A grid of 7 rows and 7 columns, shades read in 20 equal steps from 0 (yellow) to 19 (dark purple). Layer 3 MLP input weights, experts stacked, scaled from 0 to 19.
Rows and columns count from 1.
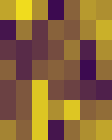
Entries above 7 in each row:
2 6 6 7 6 4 4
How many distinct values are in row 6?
6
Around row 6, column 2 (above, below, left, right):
12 11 14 2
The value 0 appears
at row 1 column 2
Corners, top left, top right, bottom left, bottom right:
5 7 8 5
